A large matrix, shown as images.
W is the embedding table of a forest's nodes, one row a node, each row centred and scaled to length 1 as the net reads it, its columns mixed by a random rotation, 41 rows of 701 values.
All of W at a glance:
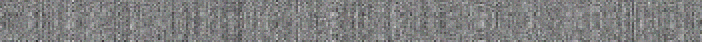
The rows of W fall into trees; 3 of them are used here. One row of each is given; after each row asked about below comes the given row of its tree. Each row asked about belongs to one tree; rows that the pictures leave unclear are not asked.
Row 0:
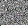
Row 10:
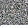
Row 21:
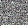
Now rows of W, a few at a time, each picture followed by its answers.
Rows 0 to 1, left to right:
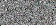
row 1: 21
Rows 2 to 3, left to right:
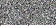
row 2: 10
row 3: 10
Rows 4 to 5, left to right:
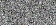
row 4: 21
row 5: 21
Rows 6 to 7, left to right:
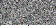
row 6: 10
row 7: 0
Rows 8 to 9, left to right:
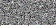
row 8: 21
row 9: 10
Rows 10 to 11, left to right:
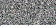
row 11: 10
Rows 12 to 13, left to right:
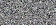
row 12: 21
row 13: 21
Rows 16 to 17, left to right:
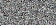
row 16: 21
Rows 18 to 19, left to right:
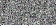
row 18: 21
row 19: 10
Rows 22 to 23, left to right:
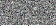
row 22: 21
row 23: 21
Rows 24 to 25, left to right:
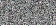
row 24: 21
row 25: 21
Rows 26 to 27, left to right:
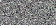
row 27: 21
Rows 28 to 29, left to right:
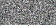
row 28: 10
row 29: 21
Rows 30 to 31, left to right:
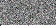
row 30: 0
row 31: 10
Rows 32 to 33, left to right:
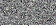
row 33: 0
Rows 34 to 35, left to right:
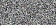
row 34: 10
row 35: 10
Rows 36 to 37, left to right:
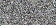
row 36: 21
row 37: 10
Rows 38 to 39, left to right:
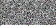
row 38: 10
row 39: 10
